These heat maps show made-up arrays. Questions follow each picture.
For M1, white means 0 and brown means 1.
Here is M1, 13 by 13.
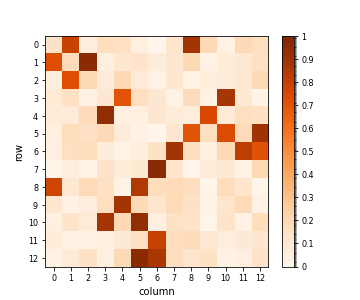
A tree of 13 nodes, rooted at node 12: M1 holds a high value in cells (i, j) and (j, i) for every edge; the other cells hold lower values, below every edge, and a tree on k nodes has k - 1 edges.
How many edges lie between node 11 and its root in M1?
2
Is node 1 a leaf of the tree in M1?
no
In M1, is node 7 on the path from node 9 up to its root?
no
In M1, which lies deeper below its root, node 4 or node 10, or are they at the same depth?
node 4
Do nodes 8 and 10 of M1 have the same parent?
yes
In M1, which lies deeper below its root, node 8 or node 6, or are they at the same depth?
node 8
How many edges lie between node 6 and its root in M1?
1
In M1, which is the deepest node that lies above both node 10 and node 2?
5
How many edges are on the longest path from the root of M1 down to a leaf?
5
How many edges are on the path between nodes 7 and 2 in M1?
7
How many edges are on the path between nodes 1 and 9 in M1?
7
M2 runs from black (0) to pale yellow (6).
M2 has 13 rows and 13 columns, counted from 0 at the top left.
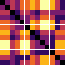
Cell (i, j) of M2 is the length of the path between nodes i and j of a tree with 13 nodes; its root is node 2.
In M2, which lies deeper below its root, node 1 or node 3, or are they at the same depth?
node 1
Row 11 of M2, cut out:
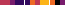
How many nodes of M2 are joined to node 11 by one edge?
3
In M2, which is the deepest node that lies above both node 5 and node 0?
3
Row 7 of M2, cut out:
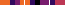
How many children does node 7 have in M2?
2
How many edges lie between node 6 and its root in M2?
2
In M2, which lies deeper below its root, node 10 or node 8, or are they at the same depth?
node 8
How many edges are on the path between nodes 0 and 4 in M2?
4
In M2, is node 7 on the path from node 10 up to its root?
yes
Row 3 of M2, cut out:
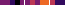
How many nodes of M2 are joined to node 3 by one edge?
3
